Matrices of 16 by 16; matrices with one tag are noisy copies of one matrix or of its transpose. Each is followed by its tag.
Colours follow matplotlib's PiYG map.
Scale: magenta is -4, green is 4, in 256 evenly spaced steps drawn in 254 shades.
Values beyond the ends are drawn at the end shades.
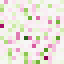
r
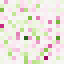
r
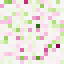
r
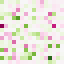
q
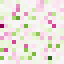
q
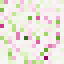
r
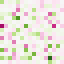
q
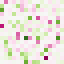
r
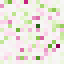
r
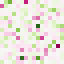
r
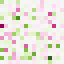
q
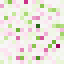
r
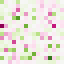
q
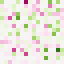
q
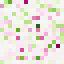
r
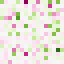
q
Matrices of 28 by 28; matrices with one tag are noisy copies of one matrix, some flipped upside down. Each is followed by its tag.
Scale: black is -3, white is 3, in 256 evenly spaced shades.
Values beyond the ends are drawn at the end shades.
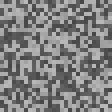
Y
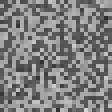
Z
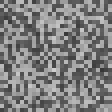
Z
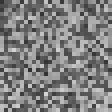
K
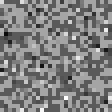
Y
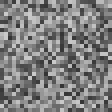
Z
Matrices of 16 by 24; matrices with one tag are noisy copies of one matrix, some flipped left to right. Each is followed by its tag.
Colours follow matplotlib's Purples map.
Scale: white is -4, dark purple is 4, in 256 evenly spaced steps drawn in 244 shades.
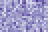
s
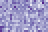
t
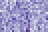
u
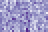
u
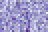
u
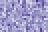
s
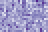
s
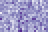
u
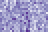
u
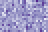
s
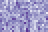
u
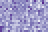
t
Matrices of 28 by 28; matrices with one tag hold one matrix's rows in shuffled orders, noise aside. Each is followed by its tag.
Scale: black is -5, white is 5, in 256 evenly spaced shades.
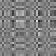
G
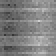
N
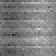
N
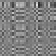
G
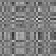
G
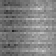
N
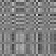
G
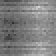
N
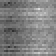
N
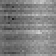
N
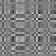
G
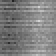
N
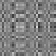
G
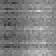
N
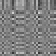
G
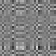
G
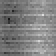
N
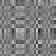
G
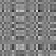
G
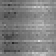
N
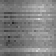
N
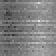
N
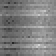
N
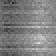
N
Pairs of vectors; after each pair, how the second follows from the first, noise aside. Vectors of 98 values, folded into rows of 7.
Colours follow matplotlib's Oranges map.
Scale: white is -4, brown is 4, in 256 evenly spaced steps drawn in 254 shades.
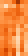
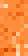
partly zeroed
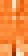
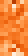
sign-scrambled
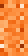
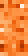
sign-scrambled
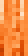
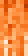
reversed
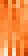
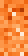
shuffled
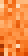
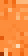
partly zeroed
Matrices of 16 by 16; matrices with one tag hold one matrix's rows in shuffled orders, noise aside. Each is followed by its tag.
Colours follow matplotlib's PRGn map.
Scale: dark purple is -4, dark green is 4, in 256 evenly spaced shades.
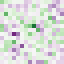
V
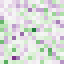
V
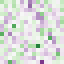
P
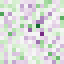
P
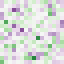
V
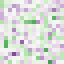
V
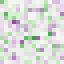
V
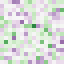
V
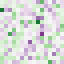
P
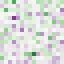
V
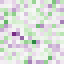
V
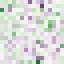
P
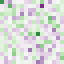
P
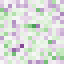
V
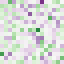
P
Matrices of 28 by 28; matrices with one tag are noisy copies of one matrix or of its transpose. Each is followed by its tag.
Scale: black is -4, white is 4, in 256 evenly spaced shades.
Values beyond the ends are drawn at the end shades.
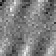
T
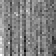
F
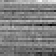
F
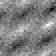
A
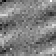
T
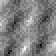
A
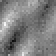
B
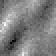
B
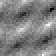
A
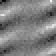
T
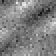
B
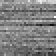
F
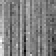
F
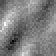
B
